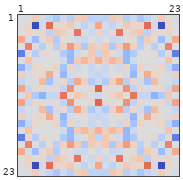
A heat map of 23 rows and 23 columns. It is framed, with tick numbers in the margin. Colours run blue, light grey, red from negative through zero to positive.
Seam: none. Odd rows or columns: none. Mirror symmetry: left to right and top to bottom. Slope: none. Average level on the scale: 50%. Histogram: heavy tails on both sides.
